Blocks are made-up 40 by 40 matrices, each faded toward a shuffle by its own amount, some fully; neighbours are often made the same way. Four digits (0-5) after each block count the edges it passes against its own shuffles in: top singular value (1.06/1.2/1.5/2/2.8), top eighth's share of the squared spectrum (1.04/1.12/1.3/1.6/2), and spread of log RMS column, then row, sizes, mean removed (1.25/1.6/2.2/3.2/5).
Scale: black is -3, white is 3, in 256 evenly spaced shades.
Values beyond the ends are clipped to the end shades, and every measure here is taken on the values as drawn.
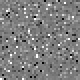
0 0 0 0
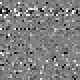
2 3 1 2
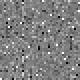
2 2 0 0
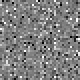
0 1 1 0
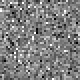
0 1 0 0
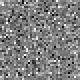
0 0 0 0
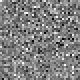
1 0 0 0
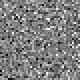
1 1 0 0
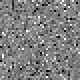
0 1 0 0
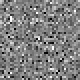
3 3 2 2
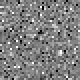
1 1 0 0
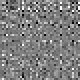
4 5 3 3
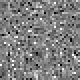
2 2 1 0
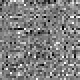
4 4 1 2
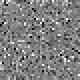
2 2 0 1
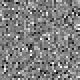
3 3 1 1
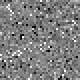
0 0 0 0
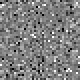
2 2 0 2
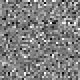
3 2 1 1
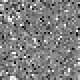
2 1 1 0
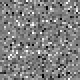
0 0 1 0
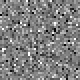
0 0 0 0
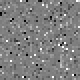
1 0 0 0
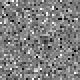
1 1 0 0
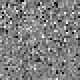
0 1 0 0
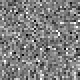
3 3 1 0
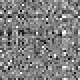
4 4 2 2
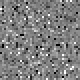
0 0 0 0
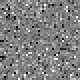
0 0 0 0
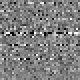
2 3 0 3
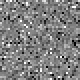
1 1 0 0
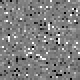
0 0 0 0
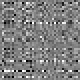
4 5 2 3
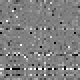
4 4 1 2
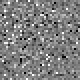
2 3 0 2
